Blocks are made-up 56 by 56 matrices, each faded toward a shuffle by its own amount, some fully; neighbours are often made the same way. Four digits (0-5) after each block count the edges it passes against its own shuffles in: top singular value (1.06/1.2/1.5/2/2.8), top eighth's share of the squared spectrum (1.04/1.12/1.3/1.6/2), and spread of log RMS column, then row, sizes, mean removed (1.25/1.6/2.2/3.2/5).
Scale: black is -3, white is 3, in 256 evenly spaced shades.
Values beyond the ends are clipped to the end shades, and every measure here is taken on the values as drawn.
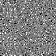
3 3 1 1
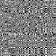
4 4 2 3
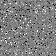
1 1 0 0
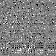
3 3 1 2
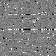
4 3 0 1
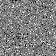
0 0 0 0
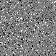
0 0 0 1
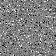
0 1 0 1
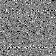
1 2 0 2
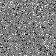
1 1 0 1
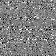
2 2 0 2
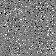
1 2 1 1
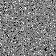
0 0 0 0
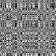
5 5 4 4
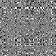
4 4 2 3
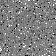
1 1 0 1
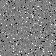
0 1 0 0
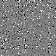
2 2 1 1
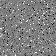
0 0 0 0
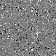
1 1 1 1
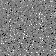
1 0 0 0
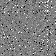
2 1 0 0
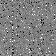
1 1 1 0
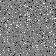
1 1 0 1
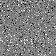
1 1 0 1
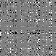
2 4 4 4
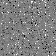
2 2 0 1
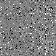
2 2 2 2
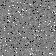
0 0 0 0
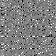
4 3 1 2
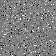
2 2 0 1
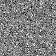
0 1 1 0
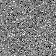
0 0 1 0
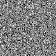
1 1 1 0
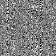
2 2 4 0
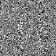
1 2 3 0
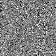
0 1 2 0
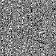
1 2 3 0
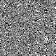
0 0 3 0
